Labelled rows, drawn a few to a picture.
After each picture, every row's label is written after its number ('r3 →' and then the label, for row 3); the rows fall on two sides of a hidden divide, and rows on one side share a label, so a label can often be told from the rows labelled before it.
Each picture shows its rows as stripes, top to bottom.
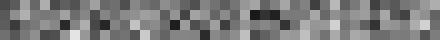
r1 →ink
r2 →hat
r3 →ink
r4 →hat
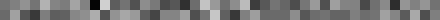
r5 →hat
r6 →ink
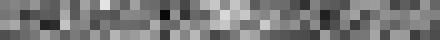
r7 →hat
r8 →hat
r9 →hat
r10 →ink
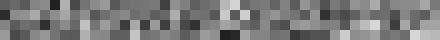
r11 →hat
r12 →hat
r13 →hat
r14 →ink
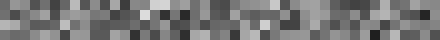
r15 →ink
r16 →hat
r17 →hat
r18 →ink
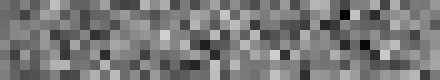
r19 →hat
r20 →ink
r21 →hat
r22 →ink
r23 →ink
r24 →ink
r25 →hat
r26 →ink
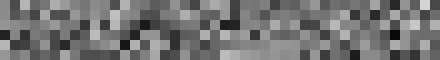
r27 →hat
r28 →ink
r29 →ink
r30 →hat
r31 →ink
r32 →hat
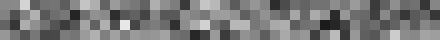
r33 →ink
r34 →hat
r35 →hat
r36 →ink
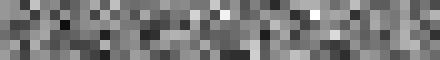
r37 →ink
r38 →hat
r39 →ink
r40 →ink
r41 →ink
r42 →ink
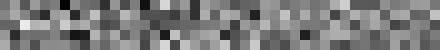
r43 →ink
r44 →hat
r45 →hat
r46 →ink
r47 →ink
